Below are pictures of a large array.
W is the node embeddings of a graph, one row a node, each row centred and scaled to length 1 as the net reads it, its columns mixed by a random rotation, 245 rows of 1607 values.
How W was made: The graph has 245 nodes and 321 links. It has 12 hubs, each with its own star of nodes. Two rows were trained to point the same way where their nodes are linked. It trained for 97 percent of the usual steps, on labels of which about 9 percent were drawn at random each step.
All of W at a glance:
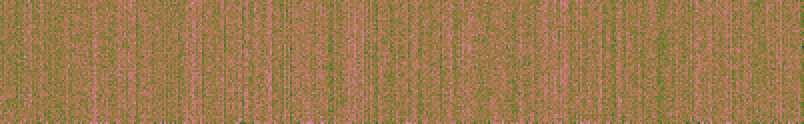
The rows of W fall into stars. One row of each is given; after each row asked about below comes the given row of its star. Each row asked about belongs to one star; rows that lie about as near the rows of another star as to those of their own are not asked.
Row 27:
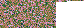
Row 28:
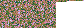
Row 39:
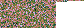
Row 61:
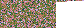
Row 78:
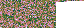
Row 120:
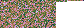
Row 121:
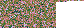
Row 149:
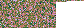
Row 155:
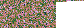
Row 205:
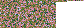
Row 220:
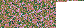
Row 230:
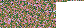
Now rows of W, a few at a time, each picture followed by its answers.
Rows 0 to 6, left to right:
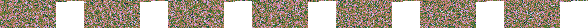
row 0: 39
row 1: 205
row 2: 205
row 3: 28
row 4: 39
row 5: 155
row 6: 230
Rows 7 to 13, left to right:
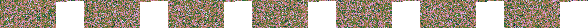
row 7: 61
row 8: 39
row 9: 27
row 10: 39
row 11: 121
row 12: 39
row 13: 39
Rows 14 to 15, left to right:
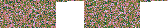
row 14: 28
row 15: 27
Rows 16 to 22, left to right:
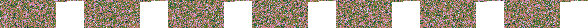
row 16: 61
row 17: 61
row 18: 61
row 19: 155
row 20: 205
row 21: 121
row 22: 155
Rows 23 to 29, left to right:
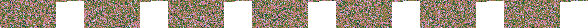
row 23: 121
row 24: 220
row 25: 78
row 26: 230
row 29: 155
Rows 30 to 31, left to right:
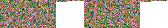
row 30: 205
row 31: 39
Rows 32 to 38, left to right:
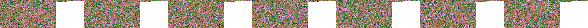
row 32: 78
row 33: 220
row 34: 149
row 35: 120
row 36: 155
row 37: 121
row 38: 28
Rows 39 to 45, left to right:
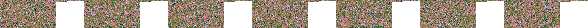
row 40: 27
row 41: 39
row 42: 230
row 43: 61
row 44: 27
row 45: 28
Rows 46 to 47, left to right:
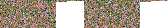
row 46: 230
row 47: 61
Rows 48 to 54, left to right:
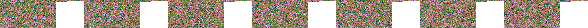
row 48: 149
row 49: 120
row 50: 155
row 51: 39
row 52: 121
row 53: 61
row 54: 61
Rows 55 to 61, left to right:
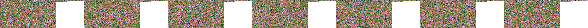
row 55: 205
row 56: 78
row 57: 27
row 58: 149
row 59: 220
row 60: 220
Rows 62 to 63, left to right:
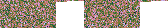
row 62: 121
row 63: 61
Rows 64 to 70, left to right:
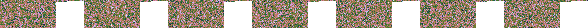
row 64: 28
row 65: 28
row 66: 39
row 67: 28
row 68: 149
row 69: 39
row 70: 61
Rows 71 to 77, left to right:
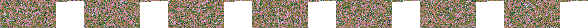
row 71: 205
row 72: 27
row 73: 149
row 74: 78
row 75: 61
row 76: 149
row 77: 78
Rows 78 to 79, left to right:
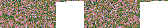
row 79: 155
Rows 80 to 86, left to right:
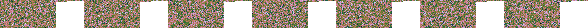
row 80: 61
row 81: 220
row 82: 149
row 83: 27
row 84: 121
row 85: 205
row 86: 39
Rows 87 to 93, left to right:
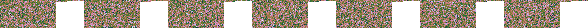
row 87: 61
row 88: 61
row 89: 220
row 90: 28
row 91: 78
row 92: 230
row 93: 28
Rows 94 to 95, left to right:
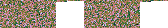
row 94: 27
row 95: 28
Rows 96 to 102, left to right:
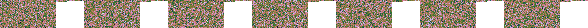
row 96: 230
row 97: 220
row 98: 39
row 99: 230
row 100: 61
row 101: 220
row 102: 120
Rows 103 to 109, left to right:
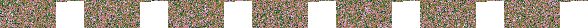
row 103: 27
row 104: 28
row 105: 220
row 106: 220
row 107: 120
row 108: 149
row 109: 120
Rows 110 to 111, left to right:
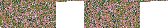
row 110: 78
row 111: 155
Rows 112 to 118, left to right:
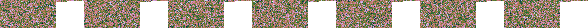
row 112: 149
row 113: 39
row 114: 149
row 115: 149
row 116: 61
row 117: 205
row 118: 78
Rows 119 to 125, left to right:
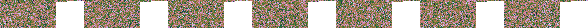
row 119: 28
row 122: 155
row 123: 220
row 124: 39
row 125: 61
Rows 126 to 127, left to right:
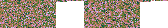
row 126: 120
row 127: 78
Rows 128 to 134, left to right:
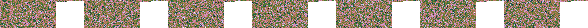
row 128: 39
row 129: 149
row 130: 39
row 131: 61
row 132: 230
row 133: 155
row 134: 230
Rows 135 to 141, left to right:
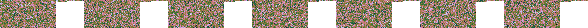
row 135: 230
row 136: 220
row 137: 120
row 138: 78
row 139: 121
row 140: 78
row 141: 155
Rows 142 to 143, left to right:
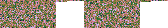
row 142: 230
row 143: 28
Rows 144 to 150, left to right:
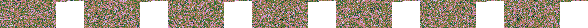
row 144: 149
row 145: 205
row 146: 121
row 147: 155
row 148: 149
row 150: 205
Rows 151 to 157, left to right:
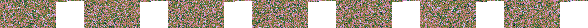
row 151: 120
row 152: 27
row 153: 61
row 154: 121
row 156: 120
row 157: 155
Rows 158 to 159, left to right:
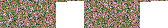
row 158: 205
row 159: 155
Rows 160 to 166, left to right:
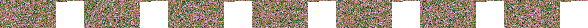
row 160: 120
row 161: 220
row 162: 78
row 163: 39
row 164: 230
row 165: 155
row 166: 78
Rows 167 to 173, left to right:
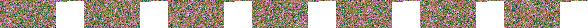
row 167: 27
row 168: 205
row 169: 28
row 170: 61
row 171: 149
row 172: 120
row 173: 28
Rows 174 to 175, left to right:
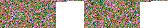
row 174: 155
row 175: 28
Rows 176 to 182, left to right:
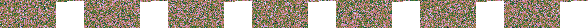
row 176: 149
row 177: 230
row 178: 121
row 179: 121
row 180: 220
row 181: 61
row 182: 230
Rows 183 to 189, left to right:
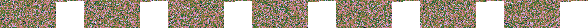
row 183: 121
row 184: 155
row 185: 120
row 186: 155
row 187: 220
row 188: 155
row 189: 39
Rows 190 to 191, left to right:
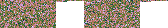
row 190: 230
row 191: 120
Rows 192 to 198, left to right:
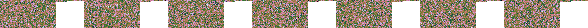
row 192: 149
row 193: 121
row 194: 27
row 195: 149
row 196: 155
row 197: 27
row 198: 220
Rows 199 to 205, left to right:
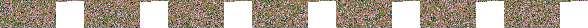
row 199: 78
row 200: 27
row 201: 78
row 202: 78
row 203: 78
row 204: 28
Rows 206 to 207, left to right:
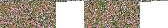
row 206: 149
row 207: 28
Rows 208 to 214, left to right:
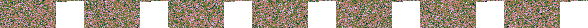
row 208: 220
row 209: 149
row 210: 78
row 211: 120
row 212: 120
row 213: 149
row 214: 155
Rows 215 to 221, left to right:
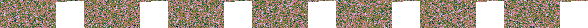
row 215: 205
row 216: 27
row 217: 205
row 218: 61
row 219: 121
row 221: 27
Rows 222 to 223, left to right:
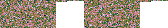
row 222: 220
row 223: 220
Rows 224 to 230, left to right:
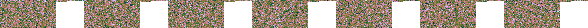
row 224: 230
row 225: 149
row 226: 230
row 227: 205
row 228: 220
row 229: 28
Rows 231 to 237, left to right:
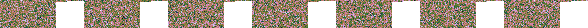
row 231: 205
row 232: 205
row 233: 27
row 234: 155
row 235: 155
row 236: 121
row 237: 61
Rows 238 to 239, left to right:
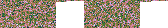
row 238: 61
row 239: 230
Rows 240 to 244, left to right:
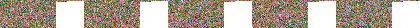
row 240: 149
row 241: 149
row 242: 27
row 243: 78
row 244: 27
